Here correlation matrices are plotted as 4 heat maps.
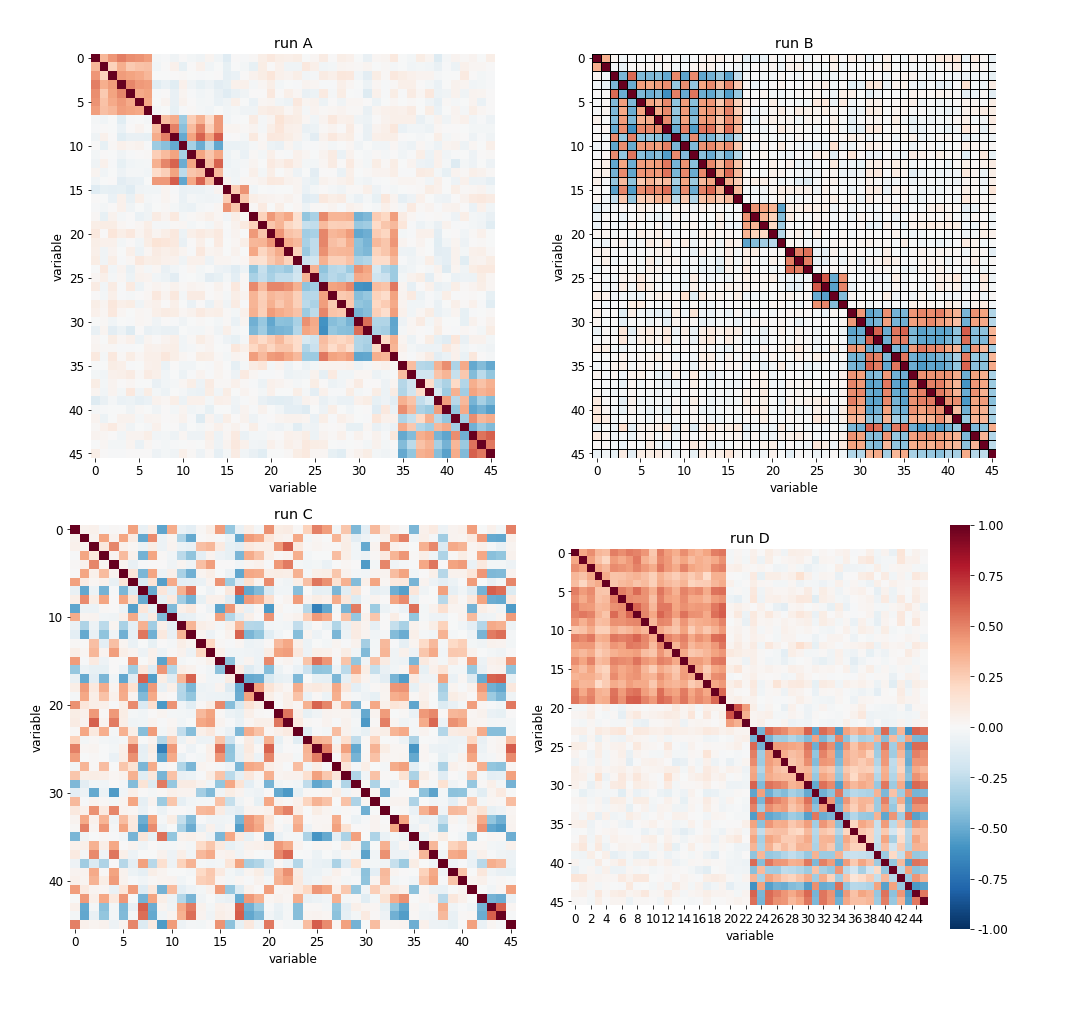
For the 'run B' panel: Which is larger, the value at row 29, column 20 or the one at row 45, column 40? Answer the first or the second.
the first
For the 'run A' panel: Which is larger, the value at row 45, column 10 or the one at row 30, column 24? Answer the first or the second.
the second
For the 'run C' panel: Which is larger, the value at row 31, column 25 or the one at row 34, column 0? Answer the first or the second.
the first
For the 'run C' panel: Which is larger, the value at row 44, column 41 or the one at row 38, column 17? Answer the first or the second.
the second
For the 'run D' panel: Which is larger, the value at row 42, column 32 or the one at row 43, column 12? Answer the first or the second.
the first
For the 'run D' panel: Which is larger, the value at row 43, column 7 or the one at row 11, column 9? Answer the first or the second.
the second
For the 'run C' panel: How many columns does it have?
46
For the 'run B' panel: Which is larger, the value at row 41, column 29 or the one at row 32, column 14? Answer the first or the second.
the first
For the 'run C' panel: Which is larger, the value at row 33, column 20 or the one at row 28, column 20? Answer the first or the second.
the second
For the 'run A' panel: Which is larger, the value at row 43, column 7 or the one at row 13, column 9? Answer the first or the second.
the second
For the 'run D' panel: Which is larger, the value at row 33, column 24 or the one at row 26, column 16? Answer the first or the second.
the second
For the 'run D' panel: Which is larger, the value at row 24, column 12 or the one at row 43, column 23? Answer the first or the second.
the first
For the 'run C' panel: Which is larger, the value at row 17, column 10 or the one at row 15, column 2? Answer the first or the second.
the second
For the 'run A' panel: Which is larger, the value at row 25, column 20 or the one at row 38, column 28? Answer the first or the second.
the second
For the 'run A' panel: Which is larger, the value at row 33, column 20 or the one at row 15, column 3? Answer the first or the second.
the first
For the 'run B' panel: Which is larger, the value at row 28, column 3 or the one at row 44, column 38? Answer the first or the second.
the second
